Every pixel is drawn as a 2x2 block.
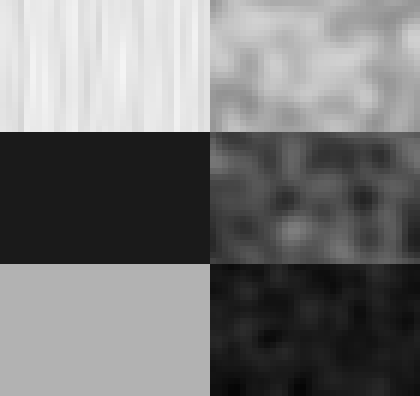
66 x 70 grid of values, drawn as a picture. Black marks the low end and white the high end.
It is made of 3 by 2 panels. Panel 1,1: very high, streaked downward, faint in contrast. Panel 1,2: high, blotchy. Panel 2,1: very low, flat. Panel 2,2: low, blotchy. Panel 3,1: high, flat. Panel 3,2: very low, blotchy, faint in contrast.
